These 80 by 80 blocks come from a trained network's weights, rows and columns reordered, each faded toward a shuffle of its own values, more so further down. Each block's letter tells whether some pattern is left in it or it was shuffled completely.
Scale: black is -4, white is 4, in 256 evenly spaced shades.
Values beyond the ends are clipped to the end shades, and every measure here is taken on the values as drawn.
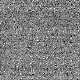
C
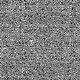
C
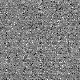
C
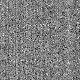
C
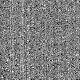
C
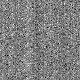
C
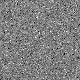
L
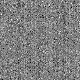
C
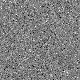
L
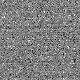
C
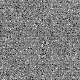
C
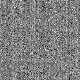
C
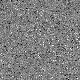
L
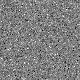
L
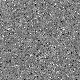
L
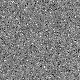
L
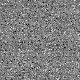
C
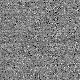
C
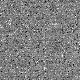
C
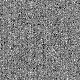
C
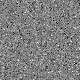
L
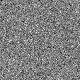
L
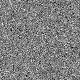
L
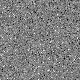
L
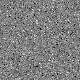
L
